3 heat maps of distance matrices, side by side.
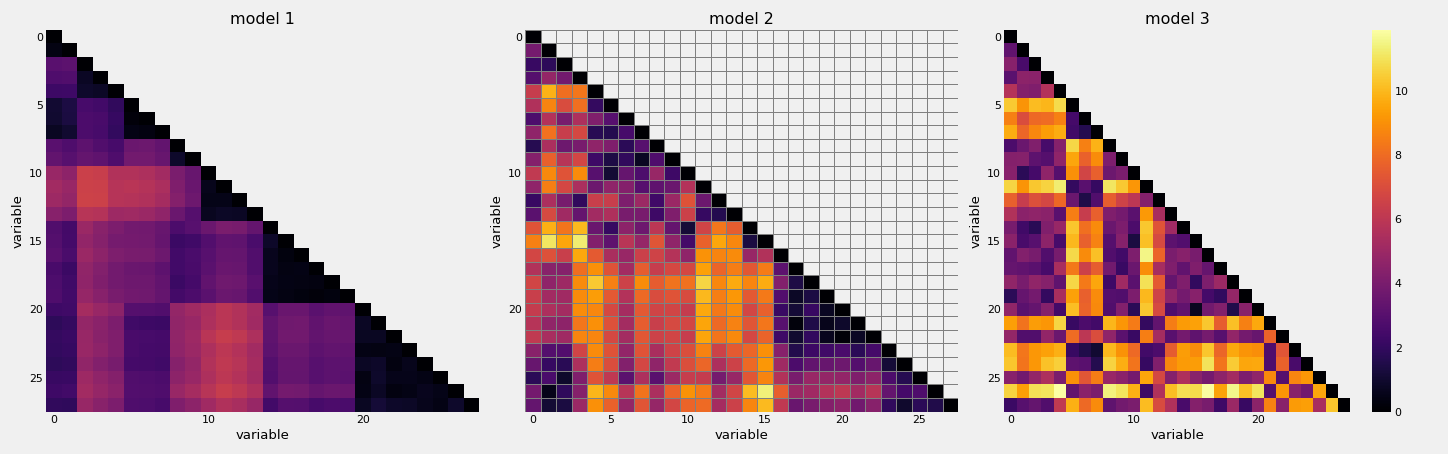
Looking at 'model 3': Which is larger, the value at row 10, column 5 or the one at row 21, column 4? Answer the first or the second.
the second
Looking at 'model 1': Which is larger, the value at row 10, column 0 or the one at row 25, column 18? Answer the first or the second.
the first
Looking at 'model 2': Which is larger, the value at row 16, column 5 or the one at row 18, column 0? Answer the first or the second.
the second
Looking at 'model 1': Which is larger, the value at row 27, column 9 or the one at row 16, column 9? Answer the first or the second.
the first
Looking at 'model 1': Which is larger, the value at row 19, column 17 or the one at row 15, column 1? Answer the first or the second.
the second
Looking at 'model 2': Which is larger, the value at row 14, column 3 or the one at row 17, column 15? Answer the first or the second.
the first
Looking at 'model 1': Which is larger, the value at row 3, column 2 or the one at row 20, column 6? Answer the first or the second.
the second
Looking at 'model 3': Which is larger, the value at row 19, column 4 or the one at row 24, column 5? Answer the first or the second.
the first
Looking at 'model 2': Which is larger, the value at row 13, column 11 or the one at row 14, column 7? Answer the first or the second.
the second
